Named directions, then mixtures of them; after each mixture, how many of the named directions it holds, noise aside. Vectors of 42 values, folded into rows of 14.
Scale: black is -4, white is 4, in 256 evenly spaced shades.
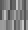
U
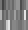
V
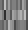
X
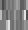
one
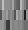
one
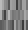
one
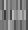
one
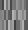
two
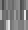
one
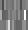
two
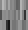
one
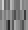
three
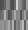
two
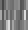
one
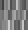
three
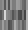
one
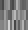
three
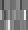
two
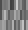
one
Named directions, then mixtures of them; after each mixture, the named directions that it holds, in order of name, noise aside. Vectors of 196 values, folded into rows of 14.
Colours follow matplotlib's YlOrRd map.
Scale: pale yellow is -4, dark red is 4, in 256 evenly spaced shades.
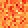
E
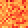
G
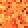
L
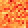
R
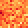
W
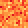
G, L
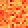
G, W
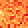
W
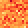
E, R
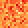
E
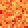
L, W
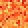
G, L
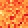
W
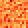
R, W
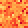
L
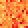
G, L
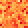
L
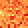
W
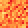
L, R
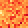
W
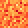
E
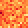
W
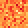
E
